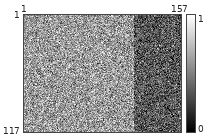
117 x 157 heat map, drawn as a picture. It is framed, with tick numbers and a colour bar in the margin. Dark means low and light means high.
A vertical seam about 70% of the way across splits the table, and the left part is higher. Overall the values sit about 50% of the way up the scale. There are no regular stripes. The histogram is bell-shaped.
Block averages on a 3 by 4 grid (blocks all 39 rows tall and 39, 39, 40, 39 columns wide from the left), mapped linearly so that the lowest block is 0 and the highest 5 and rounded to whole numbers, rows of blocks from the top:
5 5 4 0 | 5 5 4 0 | 5 5 4 0
